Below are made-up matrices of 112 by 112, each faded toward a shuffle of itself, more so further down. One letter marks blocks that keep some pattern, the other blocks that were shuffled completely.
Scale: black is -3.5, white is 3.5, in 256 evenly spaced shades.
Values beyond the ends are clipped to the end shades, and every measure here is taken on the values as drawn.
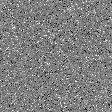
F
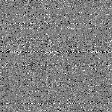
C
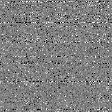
C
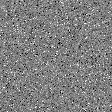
F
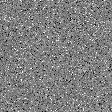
F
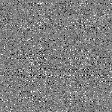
C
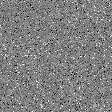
F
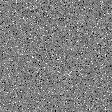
F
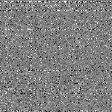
C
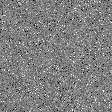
F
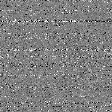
C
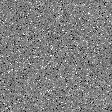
F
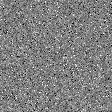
F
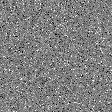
F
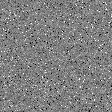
F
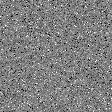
F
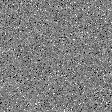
F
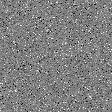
F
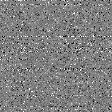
C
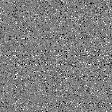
C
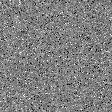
F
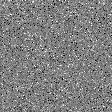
F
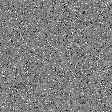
F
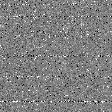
C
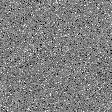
F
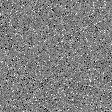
F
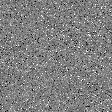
F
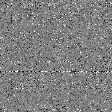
C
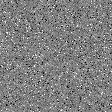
F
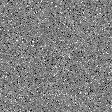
F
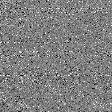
C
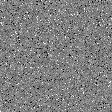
F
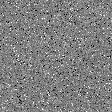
F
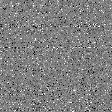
C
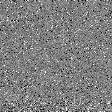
C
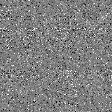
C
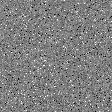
F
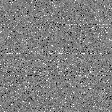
C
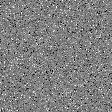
F
